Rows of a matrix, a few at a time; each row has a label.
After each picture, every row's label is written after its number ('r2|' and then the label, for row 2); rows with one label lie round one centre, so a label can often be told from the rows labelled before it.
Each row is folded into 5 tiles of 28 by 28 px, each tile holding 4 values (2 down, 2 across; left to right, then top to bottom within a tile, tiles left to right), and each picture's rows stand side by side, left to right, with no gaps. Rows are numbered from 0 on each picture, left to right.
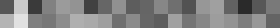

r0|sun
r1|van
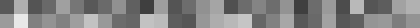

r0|sun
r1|sun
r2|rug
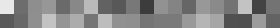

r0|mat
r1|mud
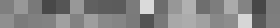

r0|van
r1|mat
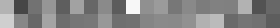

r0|rug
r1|mud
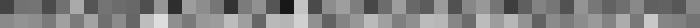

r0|van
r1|sun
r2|sun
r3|sun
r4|van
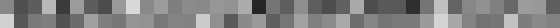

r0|rug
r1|mud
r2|van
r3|sun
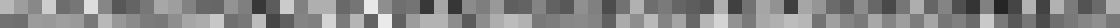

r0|mat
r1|mud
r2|mat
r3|sun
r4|van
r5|sun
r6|van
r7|rug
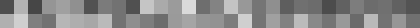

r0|sun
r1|mat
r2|van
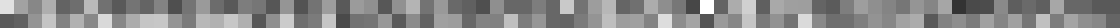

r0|mat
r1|sun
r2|rug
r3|van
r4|mat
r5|mat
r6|mud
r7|van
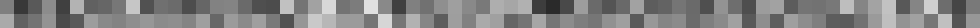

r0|rug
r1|van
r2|mat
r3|mud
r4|van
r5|van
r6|mat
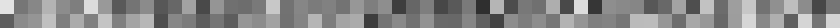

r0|mat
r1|rug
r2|mud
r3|rug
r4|sun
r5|mat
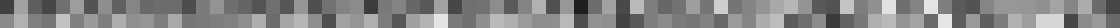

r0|van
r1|van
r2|sun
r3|sun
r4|rug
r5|mud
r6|mat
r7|mud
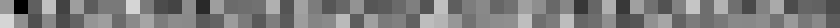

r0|rug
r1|rug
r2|van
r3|sun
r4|rug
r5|van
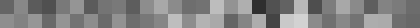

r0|van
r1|mud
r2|sun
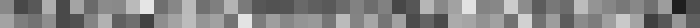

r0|rug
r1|mat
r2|van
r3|mat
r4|mud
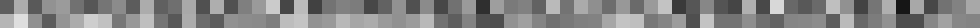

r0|sun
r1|rug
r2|sun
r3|rug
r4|mud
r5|rug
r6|rug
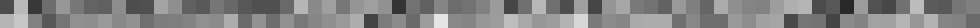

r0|sun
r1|van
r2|mud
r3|sun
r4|sun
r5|mud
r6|van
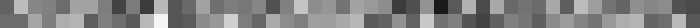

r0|mud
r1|sun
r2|mud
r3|rug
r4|mud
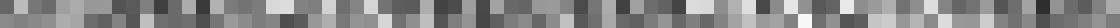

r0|mud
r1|rug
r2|mat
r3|rug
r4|rug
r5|mat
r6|mat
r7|rug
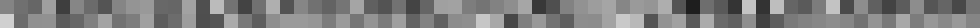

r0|rug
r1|rug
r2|van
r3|mud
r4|mud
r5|rug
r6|van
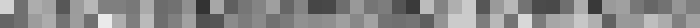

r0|mat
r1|rug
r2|van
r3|mat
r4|sun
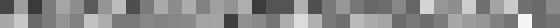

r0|sun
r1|mud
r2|sun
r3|mat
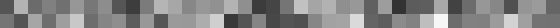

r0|mud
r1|mud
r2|mud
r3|sun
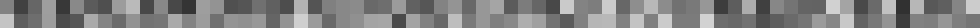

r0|rug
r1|van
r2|sun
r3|van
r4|mat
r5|rug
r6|rug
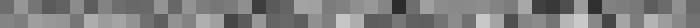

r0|van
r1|mud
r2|mud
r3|mud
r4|sun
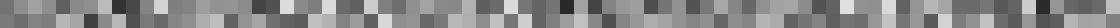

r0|mud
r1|mud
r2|mat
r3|mat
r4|sun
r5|mud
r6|mat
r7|rug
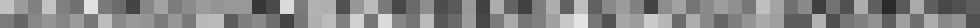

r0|mat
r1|mud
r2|mat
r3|rug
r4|sun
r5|mud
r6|van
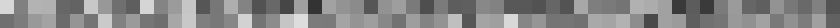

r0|mat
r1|mat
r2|sun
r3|van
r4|mud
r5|van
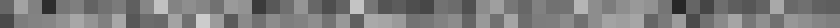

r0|van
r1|mud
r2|van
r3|van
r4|mud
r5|van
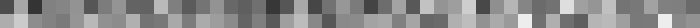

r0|sun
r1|van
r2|sun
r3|mat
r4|mat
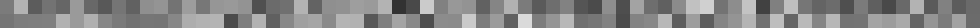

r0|van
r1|mud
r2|mud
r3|mat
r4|rug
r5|mat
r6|van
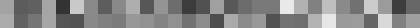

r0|rug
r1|van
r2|mat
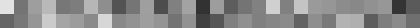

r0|mat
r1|rug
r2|mud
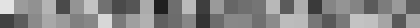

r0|mat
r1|rug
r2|sun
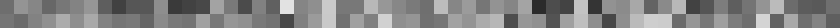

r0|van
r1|van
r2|mat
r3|mud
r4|sun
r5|van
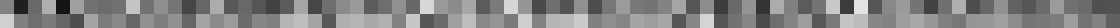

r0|rug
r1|van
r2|sun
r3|mat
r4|sun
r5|rug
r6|sun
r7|van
